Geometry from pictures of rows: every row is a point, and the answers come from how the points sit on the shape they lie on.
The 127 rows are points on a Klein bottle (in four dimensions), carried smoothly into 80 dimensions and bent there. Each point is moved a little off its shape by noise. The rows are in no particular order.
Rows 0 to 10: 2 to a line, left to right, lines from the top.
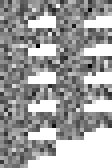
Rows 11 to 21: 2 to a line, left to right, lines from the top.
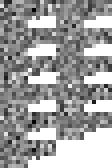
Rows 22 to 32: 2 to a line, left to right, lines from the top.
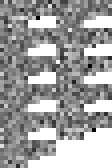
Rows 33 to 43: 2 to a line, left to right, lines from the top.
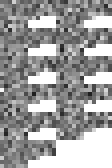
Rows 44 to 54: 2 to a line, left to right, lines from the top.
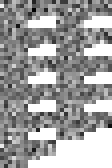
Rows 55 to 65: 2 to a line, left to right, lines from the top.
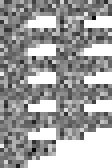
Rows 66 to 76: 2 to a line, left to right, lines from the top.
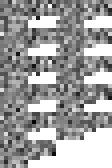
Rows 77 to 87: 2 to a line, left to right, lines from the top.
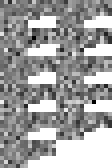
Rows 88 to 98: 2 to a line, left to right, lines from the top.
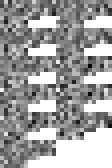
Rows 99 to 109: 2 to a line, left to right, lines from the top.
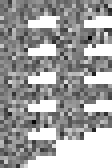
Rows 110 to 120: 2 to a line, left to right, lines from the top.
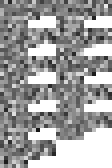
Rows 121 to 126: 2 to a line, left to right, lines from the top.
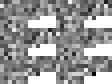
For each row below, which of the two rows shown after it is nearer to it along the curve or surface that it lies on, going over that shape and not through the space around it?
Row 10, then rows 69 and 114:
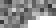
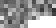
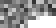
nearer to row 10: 114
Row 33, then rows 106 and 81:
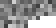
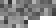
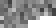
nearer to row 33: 106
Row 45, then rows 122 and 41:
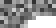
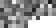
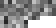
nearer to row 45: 41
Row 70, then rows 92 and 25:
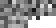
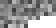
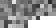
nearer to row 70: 92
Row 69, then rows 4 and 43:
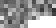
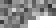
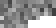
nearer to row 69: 43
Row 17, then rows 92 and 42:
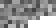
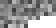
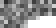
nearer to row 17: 92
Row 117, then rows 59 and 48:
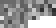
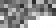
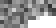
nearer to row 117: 59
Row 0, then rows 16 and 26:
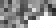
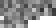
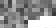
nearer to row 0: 26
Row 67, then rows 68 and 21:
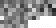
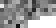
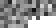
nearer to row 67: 68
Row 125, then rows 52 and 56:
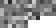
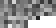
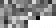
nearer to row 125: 52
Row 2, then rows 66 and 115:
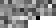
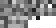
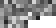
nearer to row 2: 66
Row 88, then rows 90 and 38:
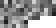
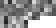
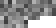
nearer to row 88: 90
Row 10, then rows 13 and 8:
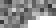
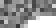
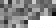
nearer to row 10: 13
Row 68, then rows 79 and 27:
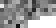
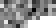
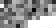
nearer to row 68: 27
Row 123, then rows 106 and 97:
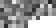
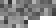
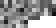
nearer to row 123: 106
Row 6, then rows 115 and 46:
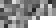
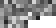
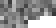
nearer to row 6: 115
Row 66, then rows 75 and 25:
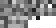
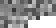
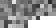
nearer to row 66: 75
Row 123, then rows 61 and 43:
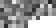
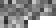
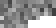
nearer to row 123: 61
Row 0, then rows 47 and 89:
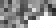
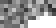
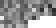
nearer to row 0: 47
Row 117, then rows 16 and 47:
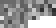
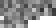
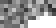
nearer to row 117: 16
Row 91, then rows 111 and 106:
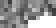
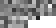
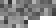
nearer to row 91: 106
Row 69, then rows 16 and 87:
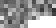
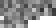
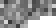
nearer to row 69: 16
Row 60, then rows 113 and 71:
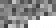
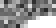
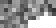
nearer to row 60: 113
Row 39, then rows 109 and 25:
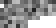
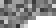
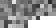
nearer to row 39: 25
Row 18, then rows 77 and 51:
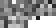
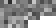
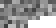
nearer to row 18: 51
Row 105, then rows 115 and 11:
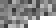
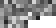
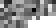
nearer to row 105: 11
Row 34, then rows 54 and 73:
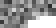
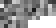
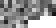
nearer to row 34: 73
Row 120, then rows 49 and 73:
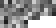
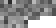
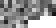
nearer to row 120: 73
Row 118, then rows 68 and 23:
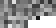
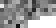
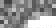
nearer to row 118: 68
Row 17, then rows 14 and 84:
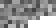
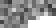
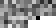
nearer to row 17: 84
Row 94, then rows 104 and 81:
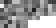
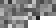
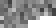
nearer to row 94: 104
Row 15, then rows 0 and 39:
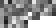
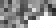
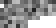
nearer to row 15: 0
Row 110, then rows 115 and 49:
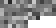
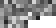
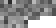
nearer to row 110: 49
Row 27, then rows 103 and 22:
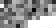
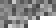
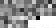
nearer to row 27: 103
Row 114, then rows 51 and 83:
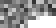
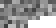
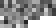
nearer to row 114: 83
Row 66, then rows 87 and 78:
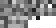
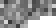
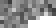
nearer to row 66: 87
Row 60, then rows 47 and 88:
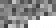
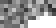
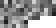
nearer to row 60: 88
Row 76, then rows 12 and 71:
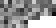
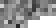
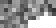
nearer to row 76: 71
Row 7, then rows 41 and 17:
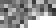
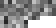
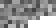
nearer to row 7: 41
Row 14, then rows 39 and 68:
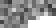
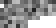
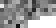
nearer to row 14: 68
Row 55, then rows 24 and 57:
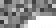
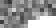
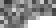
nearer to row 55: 24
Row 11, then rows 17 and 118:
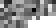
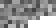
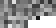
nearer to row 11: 17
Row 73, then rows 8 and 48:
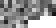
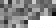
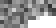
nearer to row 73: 8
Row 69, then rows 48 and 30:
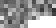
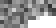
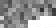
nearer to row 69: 30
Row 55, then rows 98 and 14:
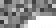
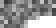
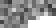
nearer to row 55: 14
